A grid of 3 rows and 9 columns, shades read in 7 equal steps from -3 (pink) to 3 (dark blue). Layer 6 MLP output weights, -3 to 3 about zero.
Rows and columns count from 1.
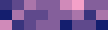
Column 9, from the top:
0 -1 3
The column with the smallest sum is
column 7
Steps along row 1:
down down up same down down up same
